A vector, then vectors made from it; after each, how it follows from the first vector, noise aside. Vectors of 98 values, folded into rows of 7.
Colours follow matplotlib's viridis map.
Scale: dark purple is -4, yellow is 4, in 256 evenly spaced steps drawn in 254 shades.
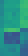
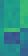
copied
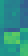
negated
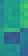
copied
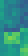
negated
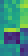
scaled up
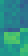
negated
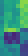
scaled up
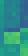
negated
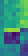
scaled up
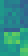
negated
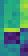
scaled up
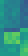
negated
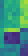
scaled up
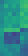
copied
